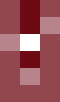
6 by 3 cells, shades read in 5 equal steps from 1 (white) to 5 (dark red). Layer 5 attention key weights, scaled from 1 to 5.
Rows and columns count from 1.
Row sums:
13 12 8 13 11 12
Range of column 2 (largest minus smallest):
4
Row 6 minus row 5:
0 1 0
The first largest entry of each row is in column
2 2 3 2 1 1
